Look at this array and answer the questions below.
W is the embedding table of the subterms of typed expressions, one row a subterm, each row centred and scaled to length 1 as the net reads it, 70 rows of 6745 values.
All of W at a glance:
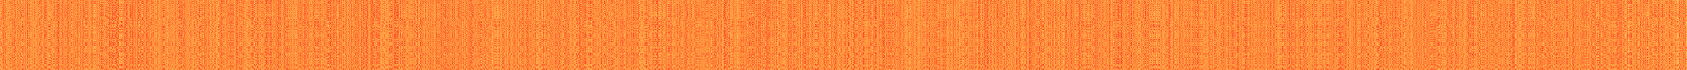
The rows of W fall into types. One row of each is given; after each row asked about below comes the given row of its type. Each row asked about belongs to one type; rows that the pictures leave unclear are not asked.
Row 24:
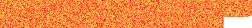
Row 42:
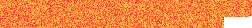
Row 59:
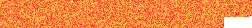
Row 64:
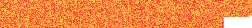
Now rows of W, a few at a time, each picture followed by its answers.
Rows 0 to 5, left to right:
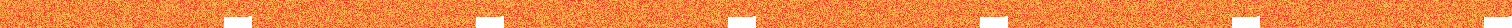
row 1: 24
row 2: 59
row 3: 24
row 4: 42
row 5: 42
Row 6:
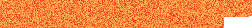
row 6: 59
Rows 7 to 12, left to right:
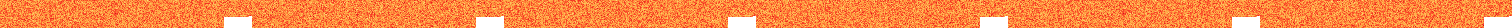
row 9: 59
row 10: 64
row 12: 59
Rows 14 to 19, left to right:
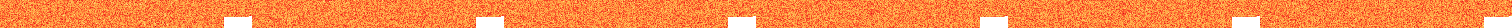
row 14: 42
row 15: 59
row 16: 64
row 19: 42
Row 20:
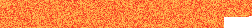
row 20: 59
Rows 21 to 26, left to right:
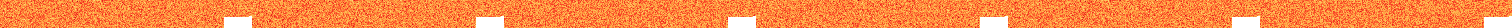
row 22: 24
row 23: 42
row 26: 64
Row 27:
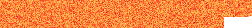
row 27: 64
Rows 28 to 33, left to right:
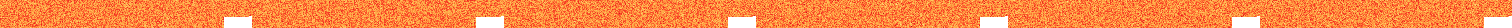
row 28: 42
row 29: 64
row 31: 42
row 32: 59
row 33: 24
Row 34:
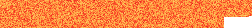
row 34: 59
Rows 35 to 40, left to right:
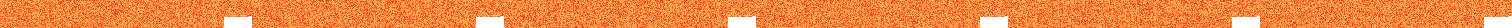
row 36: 59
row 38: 42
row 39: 64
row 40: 42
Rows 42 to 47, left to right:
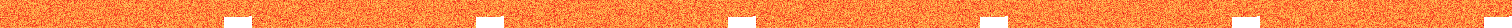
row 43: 42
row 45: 42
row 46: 64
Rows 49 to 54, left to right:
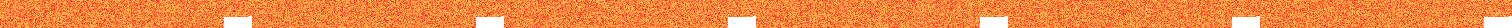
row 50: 59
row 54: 24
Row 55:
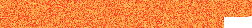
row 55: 42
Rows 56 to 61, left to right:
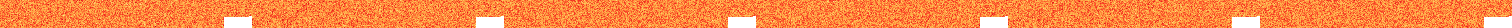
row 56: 42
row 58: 59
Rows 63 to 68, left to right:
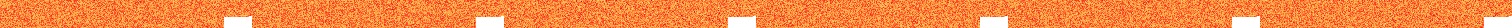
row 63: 59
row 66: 42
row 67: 59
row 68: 59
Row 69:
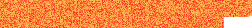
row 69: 64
